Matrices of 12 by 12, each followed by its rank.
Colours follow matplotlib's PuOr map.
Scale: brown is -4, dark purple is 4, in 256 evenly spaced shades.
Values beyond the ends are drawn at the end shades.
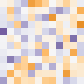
full rank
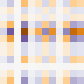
one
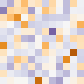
full rank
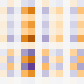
one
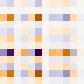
one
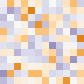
full rank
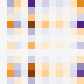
one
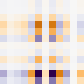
one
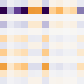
one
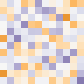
full rank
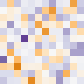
full rank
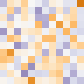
full rank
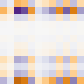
one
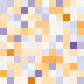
full rank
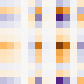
one
